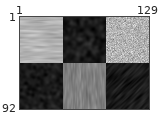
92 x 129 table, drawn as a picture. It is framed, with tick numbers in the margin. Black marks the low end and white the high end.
The table splits into 2 rows of 3 panels. Panel 1,1: high, streaked across, faint in contrast. Panel 1,2: very low, blotchy, faint in contrast. Panel 1,3: high, fine-grained. Panel 2,1: very low, blotchy, faint in contrast. Panel 2,2: middling, streaked downward, faint in contrast. Panel 2,3: very low, slanting up to the right, faint in contrast.
